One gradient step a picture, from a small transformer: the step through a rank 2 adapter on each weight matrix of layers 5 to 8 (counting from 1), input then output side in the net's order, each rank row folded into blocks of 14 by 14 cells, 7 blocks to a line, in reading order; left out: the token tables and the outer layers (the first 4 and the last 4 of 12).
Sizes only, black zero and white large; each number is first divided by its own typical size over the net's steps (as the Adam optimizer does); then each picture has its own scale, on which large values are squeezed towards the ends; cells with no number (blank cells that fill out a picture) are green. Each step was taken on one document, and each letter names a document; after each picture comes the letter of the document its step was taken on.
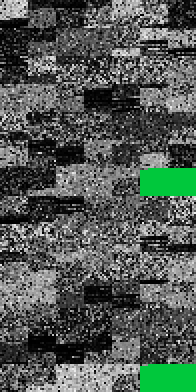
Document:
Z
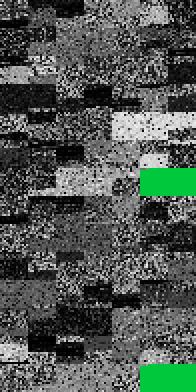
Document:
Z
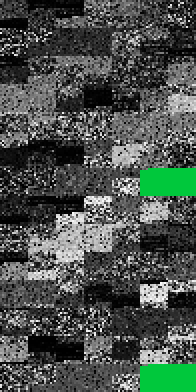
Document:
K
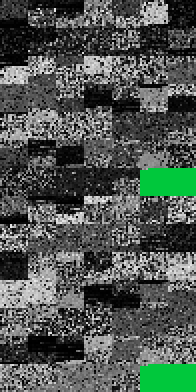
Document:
Z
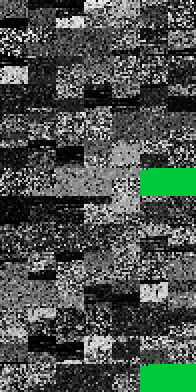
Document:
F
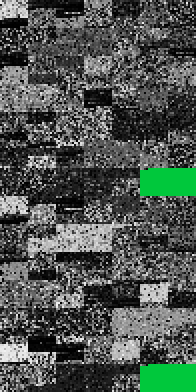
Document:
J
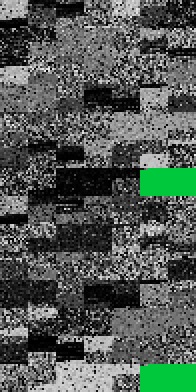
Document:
Z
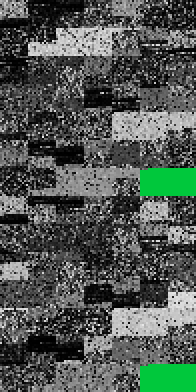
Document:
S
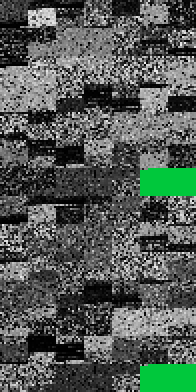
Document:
Z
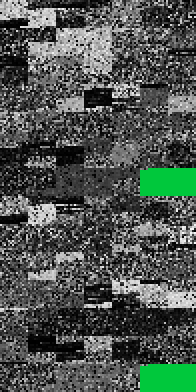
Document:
J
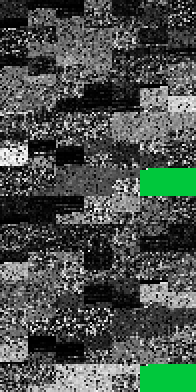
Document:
K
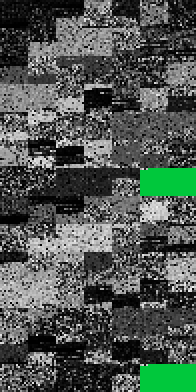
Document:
J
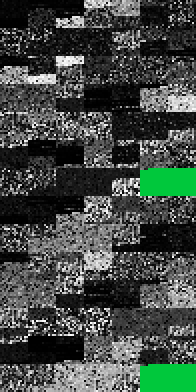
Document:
K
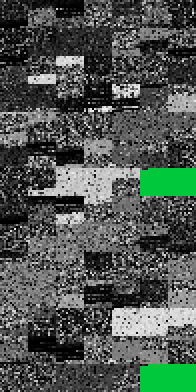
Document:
S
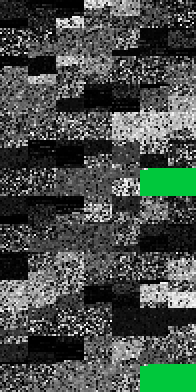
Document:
K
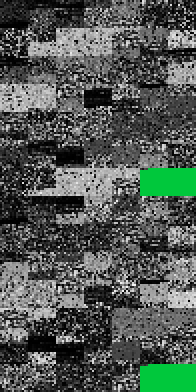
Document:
F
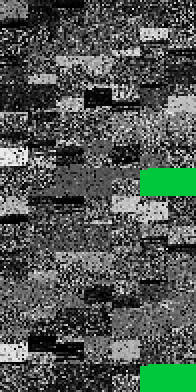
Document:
J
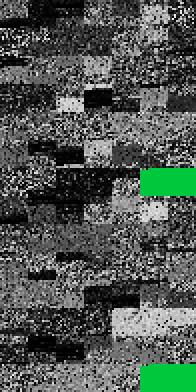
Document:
F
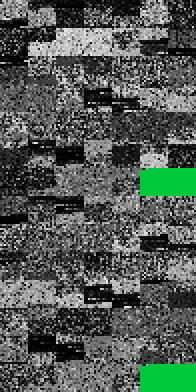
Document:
Z
